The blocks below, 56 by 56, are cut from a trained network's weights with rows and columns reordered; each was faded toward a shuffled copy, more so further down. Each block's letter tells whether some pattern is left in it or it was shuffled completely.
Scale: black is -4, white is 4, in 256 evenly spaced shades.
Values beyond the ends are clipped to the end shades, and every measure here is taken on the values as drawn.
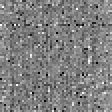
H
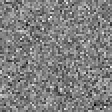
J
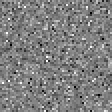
J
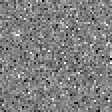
J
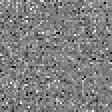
H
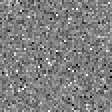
J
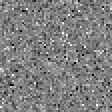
J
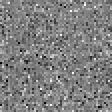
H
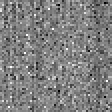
H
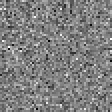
H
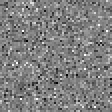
J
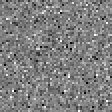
J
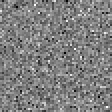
J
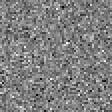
J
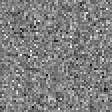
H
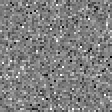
J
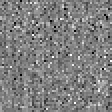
H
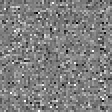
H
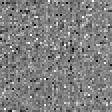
H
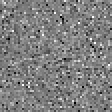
J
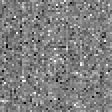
H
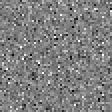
J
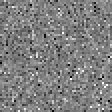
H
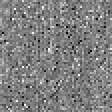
H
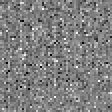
H
